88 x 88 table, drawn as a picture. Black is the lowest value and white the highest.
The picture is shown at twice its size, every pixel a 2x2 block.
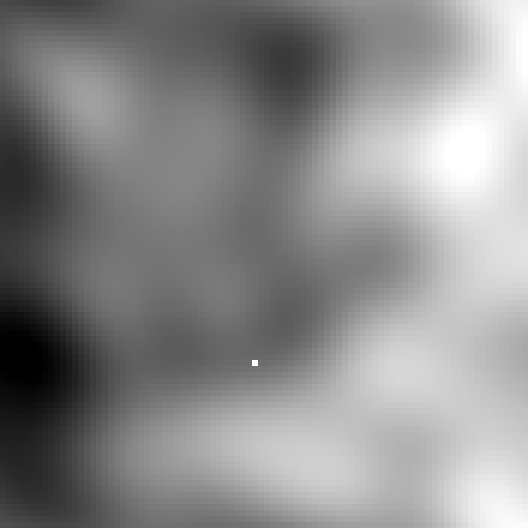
The ninth with the lowest average is the bottom left. The texture varies smoothly and slowly. No row or column stands out. A single lone cell is far higher than the cells round it. There is an overall slope up to the right.
